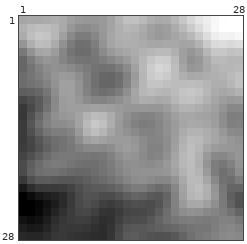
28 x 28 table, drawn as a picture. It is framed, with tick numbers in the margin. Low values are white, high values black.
There is an overall slope up to the bottom left. No lone cell stands out from its neighbours. The ninth with the highest average is the bottom left. The field is mottled with small blotches. Neither half mirrors the other. The ninth with the lowest average is the top right.
